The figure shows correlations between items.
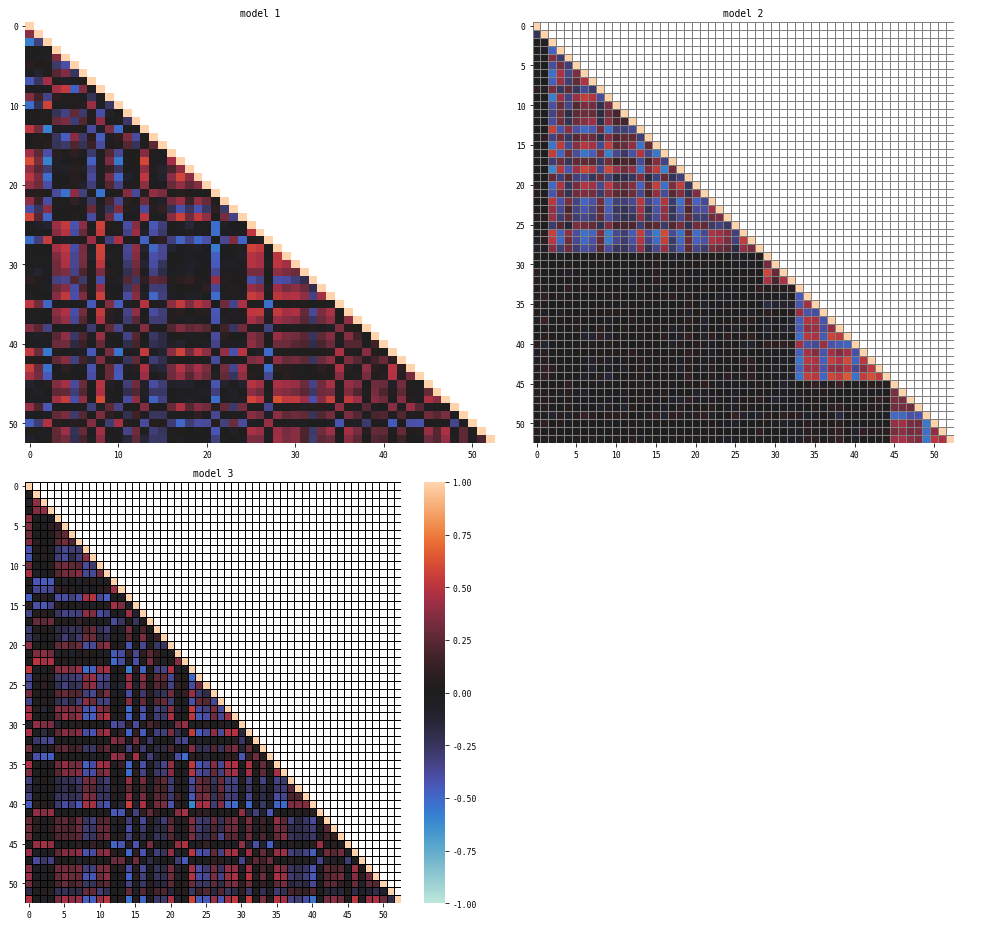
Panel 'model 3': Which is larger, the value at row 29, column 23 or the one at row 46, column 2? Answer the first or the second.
the first
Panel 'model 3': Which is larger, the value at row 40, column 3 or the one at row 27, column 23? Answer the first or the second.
the first
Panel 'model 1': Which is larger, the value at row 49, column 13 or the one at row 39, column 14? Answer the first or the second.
the first
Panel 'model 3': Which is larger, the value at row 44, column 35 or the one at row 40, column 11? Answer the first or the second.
the first
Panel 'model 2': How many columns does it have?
53
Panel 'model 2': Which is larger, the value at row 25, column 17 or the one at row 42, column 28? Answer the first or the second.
the first
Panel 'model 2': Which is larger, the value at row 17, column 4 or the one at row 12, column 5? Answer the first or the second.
the second
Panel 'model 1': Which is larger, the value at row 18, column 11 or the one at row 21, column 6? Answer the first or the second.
the first
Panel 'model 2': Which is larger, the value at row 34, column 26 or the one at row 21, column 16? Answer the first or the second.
the first
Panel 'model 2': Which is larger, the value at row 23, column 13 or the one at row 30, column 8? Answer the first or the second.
the first
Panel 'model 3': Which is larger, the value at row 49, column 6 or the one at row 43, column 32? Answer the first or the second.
the first
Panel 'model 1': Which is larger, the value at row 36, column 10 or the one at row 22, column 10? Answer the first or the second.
the first
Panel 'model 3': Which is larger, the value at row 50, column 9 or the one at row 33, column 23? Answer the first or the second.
the second
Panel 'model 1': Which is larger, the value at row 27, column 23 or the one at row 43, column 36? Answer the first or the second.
the first
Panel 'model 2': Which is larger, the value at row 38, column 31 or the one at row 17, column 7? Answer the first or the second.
the second
